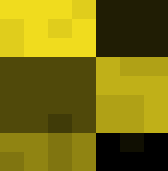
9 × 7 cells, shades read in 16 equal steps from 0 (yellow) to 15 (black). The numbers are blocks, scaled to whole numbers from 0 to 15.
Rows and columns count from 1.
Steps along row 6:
same same same down same down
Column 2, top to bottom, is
0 0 0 10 10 10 10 6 6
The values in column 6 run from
3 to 15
